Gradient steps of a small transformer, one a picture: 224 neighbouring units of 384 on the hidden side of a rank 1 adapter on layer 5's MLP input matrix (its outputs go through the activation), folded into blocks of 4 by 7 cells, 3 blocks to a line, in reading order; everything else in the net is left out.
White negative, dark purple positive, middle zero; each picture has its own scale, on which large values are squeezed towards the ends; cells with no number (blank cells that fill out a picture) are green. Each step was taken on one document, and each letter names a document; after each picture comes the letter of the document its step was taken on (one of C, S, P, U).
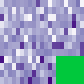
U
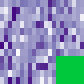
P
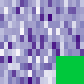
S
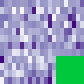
U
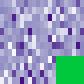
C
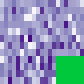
U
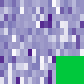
P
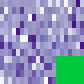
U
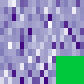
C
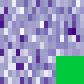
S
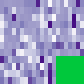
U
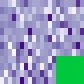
C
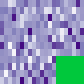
C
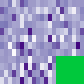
C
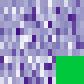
U
